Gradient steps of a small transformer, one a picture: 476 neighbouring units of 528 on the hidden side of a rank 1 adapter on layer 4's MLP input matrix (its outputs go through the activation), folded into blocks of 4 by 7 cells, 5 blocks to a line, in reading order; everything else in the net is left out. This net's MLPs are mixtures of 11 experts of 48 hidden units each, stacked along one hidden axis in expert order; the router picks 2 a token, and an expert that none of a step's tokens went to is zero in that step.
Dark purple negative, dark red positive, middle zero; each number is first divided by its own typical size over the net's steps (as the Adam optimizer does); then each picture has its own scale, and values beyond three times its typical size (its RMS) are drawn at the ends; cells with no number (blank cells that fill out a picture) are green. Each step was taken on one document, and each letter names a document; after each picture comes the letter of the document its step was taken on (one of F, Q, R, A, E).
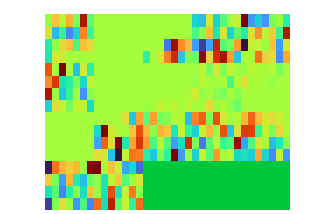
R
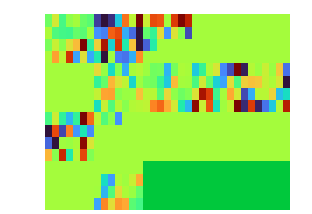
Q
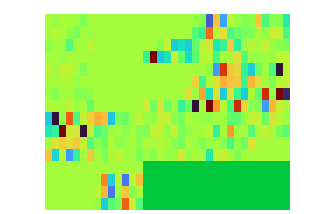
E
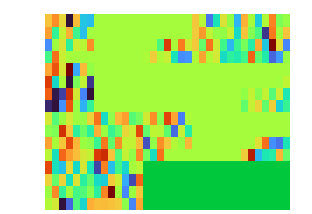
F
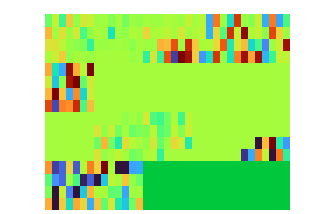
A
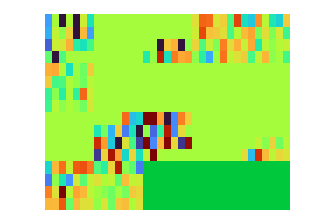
R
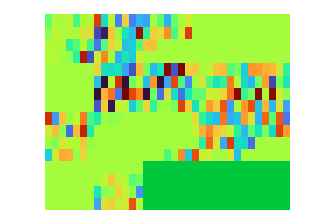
Q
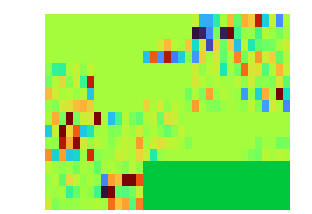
E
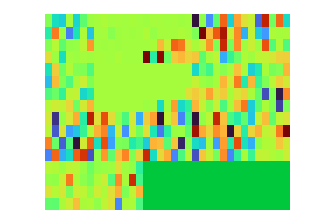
A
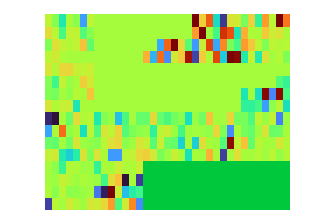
F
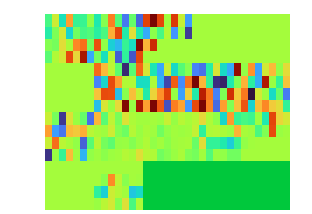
Q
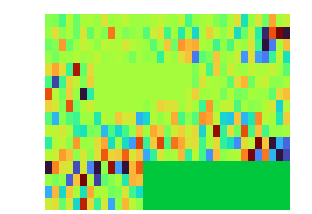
R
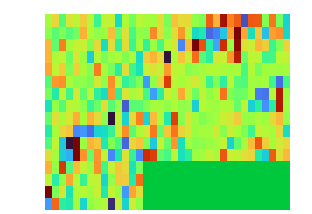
A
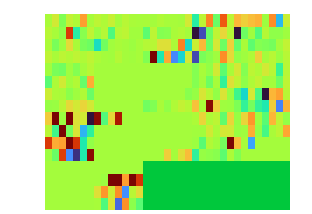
E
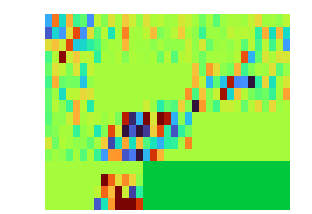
F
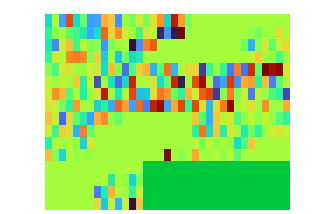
Q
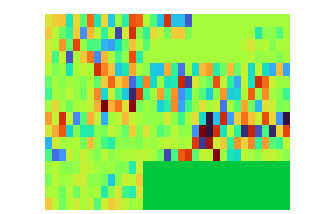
Q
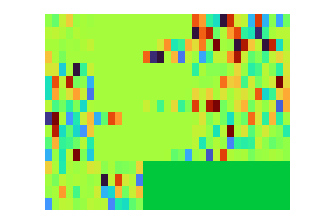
E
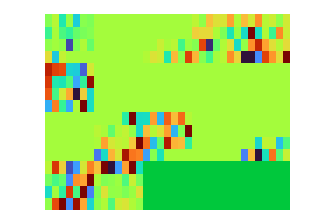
R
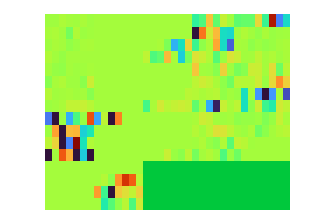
E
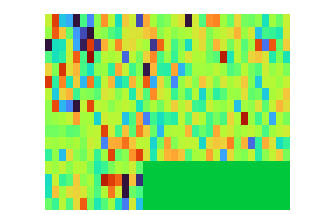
F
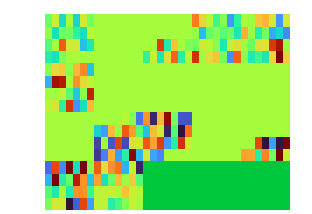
R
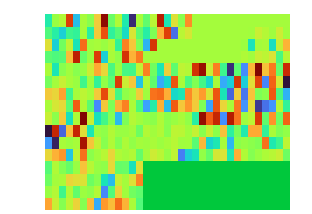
Q
